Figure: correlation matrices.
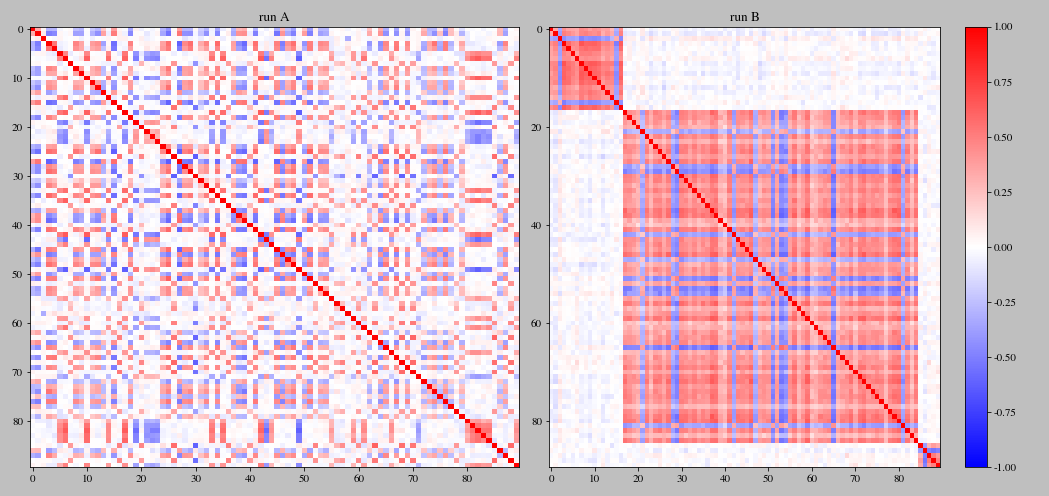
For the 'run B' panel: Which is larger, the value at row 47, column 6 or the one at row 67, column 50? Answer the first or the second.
the second
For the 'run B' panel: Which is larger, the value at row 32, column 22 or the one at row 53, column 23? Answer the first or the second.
the first
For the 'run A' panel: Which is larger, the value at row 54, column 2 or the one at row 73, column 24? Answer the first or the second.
the second
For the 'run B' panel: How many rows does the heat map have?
90
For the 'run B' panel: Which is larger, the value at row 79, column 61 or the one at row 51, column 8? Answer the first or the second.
the first
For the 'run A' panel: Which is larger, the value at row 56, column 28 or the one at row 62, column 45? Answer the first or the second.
the first
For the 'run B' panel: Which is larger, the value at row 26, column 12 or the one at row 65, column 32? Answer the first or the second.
the first
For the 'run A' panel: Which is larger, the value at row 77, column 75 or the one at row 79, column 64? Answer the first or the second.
the first
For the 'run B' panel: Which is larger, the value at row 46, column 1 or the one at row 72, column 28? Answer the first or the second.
the first
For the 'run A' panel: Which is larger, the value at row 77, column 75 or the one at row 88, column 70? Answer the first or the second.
the second
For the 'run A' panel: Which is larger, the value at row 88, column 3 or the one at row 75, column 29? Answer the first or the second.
the first
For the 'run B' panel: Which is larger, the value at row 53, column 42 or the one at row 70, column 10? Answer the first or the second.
the first
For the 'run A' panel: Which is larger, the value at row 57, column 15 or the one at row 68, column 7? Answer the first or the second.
the second
